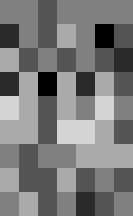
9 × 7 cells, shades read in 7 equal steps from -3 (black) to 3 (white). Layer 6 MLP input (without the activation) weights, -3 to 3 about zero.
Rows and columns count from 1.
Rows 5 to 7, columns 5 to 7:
0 2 0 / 2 1 -1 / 1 1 1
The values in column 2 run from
-1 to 1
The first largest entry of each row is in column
1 4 1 2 1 4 5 1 2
